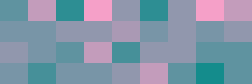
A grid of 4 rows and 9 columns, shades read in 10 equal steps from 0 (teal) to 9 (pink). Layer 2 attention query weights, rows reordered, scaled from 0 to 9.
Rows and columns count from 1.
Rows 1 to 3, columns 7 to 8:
5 9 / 5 4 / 5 3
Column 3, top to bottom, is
1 5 3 4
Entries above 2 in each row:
7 9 8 7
